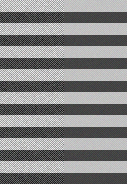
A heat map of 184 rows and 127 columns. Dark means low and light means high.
Slope: none. Seam: vertical, 50% of the way across, the right part calmer. Stripes: horizontal, repeating 8 times. Average level on the scale: 50%.
